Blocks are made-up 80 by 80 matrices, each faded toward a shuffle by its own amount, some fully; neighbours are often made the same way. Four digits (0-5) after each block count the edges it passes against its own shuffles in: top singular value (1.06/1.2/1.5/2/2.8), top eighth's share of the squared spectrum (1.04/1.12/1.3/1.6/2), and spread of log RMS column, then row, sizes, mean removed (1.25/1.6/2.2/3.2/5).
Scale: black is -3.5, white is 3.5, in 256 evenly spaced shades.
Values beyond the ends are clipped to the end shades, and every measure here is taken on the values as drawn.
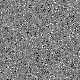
0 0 0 0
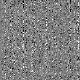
2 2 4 0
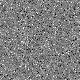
0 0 0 0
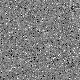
0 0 0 0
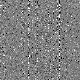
3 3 3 0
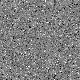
0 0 0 0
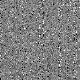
1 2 3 0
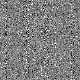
1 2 3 0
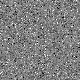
0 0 1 0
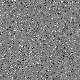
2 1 0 0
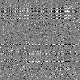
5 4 2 3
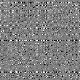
4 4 2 3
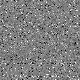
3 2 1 1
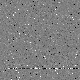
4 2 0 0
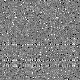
4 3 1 2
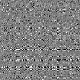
4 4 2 3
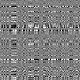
5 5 3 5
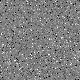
0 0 0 0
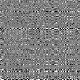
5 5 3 4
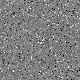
2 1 0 1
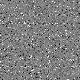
3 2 0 1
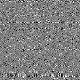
4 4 1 3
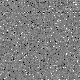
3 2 0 1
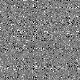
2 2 2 3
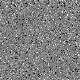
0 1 1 1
